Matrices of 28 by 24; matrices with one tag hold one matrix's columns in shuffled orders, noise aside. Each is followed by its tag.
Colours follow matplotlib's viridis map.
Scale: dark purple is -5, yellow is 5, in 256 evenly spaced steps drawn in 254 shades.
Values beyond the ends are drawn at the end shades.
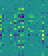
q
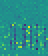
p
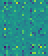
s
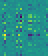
q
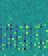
p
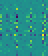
q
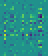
q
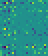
s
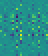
q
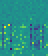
p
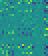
s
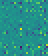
s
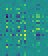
q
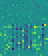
p
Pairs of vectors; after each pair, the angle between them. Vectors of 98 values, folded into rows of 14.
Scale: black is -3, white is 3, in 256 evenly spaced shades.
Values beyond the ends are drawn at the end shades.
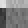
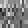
partly aligned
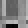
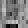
nearly parallel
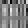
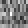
partly aligned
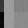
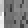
nearly opposite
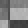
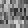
partly opposed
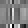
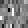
partly aligned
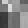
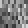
partly aligned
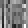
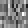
orthogonal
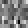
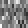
partly aligned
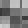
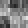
nearly opposite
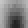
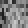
partly opposed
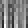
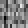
partly opposed
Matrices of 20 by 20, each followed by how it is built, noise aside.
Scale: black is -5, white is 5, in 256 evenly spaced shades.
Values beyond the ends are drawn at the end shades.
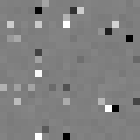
sparse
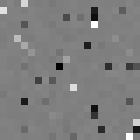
sparse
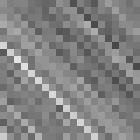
Toeplitz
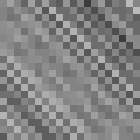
Toeplitz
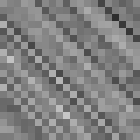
Toeplitz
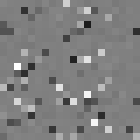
sparse
